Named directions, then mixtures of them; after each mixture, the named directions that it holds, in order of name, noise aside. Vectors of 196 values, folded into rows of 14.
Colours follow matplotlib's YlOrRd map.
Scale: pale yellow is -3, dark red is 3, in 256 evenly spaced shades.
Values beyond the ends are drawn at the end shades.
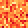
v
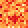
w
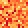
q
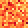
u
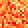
u, v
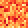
v, w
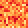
v, w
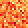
u, v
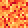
q, v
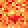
w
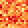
q, w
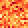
v, w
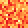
q, u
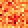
u, w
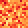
q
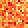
u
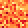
q, v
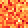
q, u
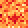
w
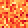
v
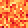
v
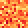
q, v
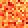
u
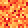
q, v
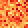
u, w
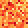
u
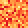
q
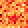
w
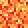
q, u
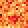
w
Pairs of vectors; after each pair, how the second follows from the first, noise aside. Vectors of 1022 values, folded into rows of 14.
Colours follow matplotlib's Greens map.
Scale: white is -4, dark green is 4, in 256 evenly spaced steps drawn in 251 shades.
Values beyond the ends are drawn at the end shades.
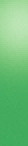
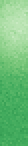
copied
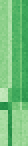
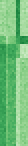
reversed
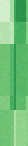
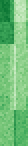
negated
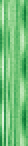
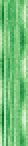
negated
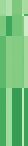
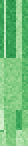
reversed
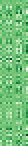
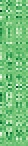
reversed
